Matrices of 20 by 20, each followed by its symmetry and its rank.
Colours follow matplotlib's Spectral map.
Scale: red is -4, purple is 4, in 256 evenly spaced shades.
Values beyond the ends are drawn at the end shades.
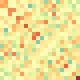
symmetric, full rank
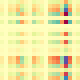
neither, rank one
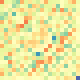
symmetric, full rank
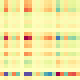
neither, rank one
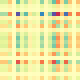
neither, rank one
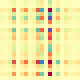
neither, rank one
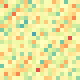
symmetric, full rank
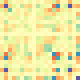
symmetric, rank three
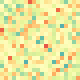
symmetric, full rank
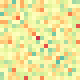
symmetric, full rank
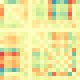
antisymmetric, rank two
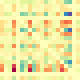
antisymmetric, rank two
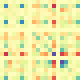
symmetric, rank three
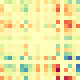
antisymmetric, rank two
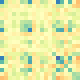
symmetric, rank three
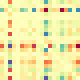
antisymmetric, rank two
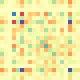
symmetric, rank three
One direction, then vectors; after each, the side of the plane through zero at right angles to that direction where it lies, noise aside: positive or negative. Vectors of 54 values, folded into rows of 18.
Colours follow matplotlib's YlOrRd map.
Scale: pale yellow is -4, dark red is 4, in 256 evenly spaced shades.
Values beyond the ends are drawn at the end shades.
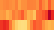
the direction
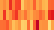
positive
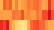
positive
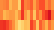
positive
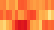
negative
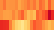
positive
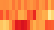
negative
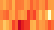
negative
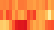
negative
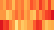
positive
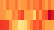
positive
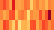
positive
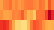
positive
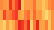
negative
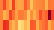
positive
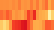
negative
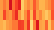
negative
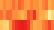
negative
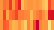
positive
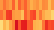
negative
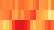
negative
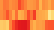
negative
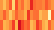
negative
